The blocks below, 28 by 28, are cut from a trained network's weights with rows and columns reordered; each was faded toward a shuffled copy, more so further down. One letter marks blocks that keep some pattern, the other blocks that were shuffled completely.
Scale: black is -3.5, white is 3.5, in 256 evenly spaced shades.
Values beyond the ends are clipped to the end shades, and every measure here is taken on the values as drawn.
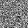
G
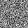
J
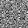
G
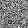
G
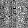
G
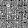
G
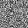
G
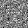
G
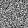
J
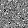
J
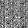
G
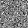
G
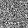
J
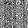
G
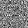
G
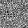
G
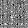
G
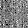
G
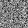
J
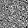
G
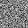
G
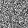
J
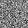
J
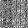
G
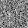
G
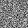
G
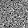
J
